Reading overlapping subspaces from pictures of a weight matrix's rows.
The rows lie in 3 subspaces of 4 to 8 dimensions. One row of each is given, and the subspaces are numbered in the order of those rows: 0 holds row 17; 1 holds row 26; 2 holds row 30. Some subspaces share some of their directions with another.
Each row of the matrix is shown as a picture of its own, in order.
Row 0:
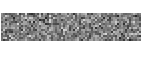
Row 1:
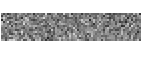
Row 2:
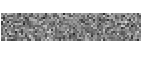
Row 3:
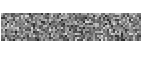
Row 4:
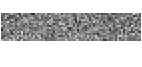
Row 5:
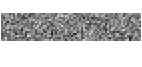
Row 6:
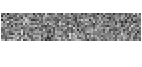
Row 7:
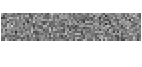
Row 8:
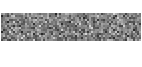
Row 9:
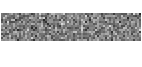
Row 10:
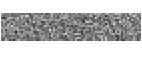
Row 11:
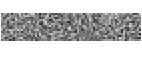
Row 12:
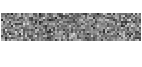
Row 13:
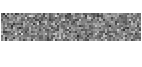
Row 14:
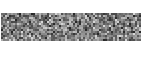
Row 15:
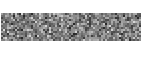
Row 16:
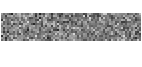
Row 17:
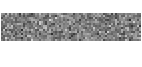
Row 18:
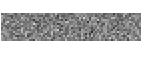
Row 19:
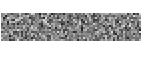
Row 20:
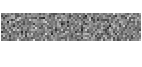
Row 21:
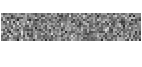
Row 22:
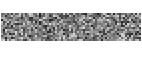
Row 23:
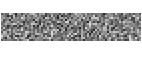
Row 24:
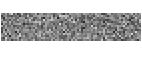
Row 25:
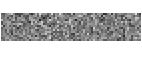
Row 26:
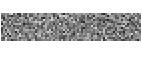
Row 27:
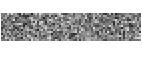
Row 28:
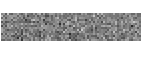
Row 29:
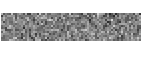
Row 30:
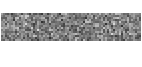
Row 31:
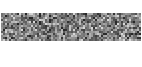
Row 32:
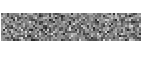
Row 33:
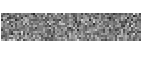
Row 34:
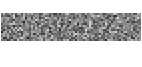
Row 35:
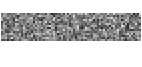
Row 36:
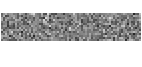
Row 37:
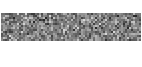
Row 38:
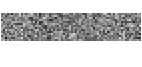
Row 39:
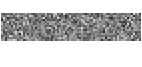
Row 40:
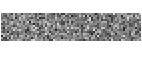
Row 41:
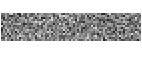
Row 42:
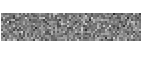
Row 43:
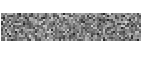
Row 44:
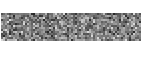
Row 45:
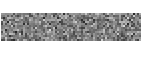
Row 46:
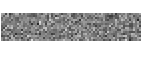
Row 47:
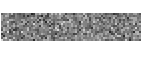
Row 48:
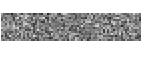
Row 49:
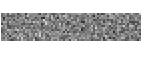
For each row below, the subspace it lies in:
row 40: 0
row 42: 0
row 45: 2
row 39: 0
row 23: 0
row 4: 1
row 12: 2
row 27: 2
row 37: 2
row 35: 2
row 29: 1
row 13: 0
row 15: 0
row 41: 1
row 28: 1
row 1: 1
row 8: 0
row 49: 1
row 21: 0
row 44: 0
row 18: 0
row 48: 2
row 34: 0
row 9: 0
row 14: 1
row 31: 2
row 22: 2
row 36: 2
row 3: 2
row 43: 1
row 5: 0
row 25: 0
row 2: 1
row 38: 2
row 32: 0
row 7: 2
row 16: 0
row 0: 2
